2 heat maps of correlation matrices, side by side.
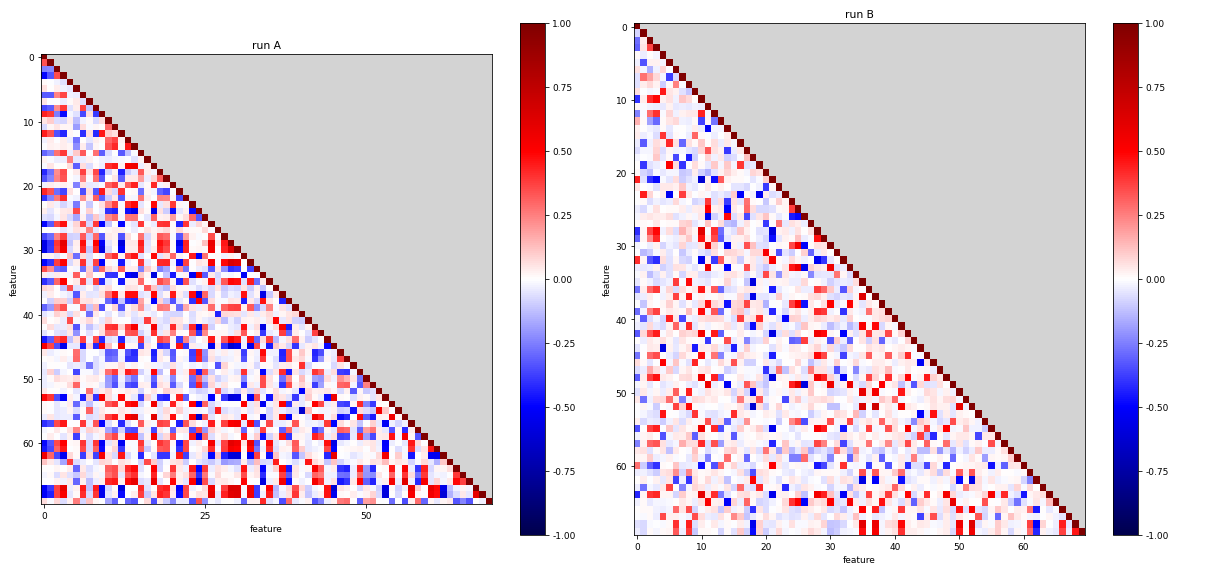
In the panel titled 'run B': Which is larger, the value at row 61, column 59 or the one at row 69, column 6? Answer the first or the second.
the second
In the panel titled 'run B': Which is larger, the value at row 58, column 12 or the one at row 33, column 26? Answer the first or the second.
the first
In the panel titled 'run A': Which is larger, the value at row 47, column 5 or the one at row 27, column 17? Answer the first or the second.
the first
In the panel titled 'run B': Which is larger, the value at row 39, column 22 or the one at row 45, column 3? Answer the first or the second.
the second
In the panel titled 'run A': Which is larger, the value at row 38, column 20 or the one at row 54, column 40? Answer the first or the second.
the second
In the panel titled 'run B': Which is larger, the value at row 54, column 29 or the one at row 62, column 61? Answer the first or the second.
the first
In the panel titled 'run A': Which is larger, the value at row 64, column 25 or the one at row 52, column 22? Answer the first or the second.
the first
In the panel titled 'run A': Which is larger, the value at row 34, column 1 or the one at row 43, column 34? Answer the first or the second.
the first
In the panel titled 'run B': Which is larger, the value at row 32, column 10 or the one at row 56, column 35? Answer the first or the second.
the second
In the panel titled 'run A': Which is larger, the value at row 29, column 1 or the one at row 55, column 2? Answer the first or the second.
the second
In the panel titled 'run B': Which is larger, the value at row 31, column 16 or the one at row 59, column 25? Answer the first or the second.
the first
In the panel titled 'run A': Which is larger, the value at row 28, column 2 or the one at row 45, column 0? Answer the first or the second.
the second
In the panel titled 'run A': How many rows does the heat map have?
70
